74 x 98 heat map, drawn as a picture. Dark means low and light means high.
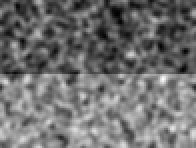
The field is mottled with small blotches. There are no lone odd cells. The bottom part is higher, past a seam about 50% of the way down.
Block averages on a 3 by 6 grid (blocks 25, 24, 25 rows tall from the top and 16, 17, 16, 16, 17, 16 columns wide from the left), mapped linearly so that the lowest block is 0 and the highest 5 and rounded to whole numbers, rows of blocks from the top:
121011
333233
545555
